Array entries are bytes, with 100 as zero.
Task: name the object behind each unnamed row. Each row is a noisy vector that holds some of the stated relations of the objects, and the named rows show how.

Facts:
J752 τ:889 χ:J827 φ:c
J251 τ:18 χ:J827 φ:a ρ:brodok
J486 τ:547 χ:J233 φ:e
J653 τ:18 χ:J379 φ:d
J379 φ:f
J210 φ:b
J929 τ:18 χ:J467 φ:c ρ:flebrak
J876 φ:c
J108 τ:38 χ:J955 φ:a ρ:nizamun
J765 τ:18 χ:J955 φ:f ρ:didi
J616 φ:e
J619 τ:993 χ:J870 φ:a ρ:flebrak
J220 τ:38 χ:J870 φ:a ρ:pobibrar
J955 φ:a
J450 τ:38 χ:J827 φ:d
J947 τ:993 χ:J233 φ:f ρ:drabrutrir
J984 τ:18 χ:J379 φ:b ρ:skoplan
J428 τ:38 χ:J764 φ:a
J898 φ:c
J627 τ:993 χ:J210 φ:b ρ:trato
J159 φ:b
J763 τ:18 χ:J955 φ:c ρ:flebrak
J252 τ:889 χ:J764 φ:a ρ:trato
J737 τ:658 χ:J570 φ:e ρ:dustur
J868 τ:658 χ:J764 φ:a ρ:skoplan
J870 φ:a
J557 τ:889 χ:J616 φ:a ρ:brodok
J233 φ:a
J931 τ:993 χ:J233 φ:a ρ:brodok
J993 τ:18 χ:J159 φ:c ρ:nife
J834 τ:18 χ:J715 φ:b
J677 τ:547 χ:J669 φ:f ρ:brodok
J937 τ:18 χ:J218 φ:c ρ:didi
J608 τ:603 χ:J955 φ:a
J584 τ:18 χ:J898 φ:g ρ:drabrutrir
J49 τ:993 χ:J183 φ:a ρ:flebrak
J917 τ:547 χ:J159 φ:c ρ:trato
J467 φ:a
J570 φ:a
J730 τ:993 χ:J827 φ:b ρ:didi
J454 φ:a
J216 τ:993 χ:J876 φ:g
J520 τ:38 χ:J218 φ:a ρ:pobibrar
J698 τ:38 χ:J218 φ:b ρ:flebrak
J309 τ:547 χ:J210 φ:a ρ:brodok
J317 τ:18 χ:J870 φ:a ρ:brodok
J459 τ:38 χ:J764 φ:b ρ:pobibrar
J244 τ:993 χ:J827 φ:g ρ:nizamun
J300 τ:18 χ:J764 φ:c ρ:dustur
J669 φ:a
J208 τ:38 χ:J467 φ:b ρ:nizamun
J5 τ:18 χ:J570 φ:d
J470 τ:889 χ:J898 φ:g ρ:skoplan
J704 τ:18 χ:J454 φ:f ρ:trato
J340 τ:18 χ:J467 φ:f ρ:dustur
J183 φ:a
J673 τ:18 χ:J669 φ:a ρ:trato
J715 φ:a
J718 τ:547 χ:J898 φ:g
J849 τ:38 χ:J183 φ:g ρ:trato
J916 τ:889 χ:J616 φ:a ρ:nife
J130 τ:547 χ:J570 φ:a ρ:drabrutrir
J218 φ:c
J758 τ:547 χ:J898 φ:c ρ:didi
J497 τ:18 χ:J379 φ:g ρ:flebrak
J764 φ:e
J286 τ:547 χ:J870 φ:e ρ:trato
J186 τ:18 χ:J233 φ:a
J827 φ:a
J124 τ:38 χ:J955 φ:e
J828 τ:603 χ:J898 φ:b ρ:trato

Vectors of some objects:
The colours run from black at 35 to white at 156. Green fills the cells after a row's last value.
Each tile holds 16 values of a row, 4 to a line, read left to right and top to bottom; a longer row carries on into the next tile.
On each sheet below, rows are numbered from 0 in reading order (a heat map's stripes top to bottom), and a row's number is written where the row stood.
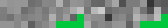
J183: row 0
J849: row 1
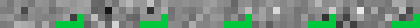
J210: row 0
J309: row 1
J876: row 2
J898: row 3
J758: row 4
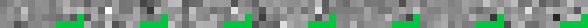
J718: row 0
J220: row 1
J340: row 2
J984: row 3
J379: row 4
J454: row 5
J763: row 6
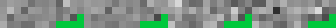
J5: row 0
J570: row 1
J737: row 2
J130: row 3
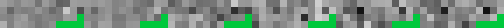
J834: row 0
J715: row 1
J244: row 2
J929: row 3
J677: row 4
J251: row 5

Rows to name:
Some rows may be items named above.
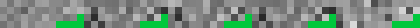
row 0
J467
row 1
J730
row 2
J937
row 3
J730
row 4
J497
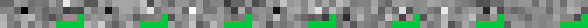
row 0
J244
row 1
J947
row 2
J220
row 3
J584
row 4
J937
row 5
J459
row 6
J669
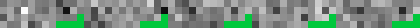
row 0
J220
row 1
J868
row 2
J317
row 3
J929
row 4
J931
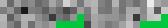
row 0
J208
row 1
J929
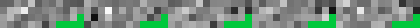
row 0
J828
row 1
J765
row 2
J704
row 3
J252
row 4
J300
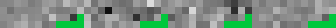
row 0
J454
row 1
J208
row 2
J459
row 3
J870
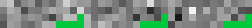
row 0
J49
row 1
J108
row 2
J765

